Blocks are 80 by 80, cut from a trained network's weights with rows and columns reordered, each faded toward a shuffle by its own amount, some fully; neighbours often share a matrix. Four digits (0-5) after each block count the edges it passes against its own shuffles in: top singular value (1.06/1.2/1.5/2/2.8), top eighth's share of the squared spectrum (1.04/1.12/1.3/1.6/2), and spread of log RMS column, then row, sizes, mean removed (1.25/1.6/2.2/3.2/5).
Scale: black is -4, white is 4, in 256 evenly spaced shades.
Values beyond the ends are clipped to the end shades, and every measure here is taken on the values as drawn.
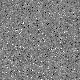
0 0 0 0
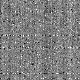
3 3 0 2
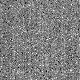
2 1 0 0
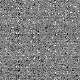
2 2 2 0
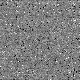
1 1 0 0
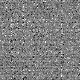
3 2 2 0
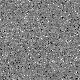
0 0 0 0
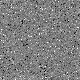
0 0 0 0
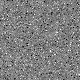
0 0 0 0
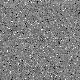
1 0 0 0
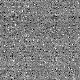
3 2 2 0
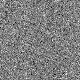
2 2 0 0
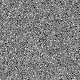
0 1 0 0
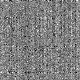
3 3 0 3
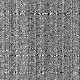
4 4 1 3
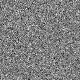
2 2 0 0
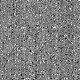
2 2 0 2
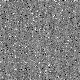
1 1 0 1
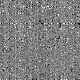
3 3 0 2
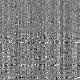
4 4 0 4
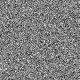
2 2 0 0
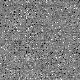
2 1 2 0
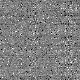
2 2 2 0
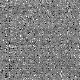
2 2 2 0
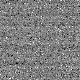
2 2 1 0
